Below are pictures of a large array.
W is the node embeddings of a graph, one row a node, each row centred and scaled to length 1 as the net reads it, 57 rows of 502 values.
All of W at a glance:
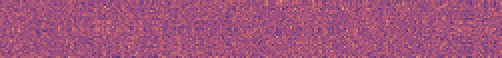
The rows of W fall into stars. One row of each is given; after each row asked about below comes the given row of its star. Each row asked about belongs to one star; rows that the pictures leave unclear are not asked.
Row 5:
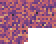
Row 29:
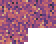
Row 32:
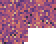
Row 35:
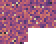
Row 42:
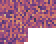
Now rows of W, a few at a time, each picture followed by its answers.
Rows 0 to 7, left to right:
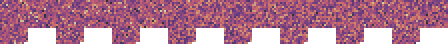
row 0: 5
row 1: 32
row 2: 32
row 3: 5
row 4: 42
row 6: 32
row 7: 35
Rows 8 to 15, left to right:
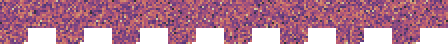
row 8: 5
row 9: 29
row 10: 42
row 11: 5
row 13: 32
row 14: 29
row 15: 42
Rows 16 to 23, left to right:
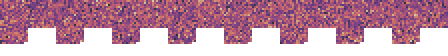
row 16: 35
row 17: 42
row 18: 42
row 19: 42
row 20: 29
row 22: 29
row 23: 29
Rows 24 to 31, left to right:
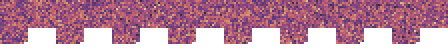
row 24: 32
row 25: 35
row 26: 29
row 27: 5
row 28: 29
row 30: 29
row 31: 29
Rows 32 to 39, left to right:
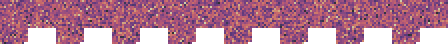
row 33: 29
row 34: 29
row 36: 32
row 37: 32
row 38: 42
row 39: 35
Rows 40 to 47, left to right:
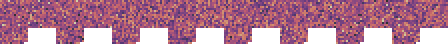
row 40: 35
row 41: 5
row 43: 42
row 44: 29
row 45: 29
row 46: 32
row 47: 32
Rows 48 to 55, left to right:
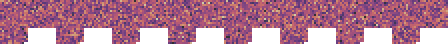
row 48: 35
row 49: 42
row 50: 5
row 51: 32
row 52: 32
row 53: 32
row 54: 35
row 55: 32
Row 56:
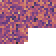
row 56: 5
